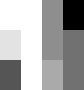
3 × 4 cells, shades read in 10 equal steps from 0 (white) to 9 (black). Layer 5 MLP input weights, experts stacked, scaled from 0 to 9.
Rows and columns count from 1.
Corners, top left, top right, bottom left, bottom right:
0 9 6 5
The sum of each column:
7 0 11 19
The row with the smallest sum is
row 2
